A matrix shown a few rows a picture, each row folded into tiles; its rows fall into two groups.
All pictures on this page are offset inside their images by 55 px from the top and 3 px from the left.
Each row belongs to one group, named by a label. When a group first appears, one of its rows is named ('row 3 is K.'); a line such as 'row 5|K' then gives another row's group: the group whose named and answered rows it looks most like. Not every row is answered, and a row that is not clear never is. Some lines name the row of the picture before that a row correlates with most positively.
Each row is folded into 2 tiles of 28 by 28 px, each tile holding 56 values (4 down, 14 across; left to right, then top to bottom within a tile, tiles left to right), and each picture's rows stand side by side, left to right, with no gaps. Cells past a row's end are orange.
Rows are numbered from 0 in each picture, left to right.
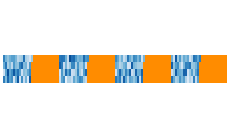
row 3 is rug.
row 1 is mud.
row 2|rug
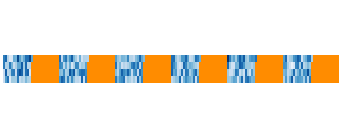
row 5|mud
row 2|rug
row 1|rug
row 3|mud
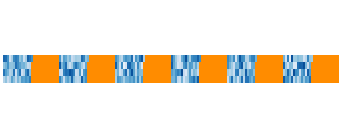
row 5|rug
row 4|mud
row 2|mud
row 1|rug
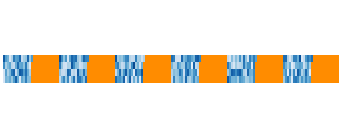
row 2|rug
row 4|rug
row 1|mud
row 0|mud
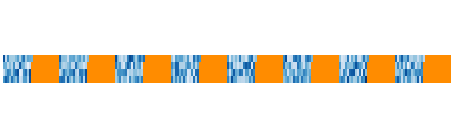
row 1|rug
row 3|rug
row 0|rug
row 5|mud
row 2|mud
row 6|rug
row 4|rug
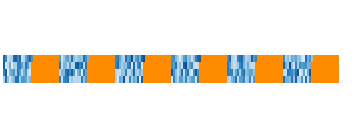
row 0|mud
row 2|mud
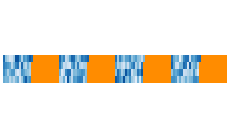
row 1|mud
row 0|mud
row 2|rug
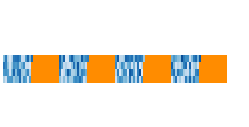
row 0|mud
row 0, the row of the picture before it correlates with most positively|1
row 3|mud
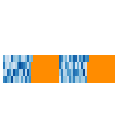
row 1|mud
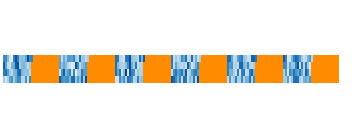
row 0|mud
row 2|mud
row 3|rug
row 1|rug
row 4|mud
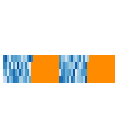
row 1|rug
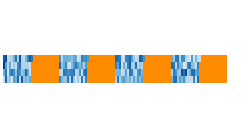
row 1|rug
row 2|mud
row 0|mud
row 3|rug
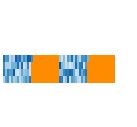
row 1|rug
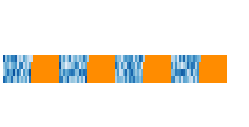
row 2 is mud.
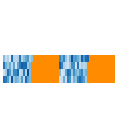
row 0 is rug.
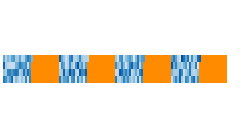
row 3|mud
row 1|rug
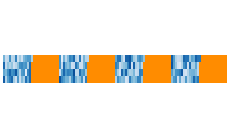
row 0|rug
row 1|rug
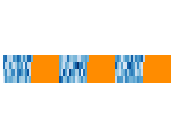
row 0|mud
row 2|mud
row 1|rug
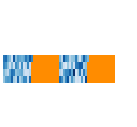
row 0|mud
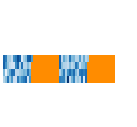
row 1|rug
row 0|mud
